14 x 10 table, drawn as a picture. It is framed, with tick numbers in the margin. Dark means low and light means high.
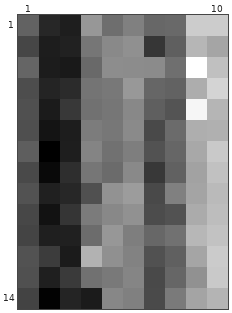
Roughest part: top right. Ninth with the highest average: top right. Slope: up to the right. Stripes: upright, repeating 2 times.
